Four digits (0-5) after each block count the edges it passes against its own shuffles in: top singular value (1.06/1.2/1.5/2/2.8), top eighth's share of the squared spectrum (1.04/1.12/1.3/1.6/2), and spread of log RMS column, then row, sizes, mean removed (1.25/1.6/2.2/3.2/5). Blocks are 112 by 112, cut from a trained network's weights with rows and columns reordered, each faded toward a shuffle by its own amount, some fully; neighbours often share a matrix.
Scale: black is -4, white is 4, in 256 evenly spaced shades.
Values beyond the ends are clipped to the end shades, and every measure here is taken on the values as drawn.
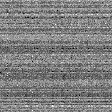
5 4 2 3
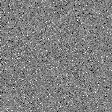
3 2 1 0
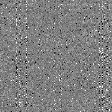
4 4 3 1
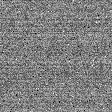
3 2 0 0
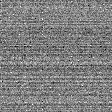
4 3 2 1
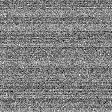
4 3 1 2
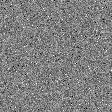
0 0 0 0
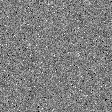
1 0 0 0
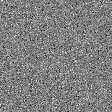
0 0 0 0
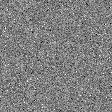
0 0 0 0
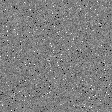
0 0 0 0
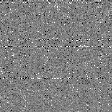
3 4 2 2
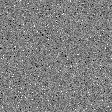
0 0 0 0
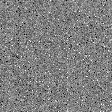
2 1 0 1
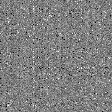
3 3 1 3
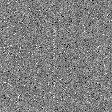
2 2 1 1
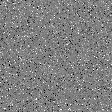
1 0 0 0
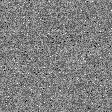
1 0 0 0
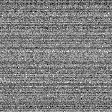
5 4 2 3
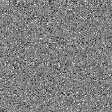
3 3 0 2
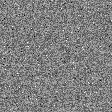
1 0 0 0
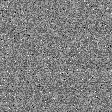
1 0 0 0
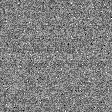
2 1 0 0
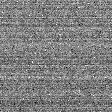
4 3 1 1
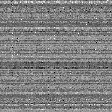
5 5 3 3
